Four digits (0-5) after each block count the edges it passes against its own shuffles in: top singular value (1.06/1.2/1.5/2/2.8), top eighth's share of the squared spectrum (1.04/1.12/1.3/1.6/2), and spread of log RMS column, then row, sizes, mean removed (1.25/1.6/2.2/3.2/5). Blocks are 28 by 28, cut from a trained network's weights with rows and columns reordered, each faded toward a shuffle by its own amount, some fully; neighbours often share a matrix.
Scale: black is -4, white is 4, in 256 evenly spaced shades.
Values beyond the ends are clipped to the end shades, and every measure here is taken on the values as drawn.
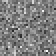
1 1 0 0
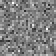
1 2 0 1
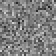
0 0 0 0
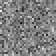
1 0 0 0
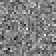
0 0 0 0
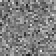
0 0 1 0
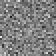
2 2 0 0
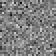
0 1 0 0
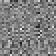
3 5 2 2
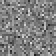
0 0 0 0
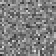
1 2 1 0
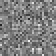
3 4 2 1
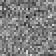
2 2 0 0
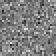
1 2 0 0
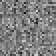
2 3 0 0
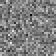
0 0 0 0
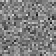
2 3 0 1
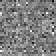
1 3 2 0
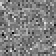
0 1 0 0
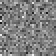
2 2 2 1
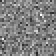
0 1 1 0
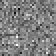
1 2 0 0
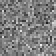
2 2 0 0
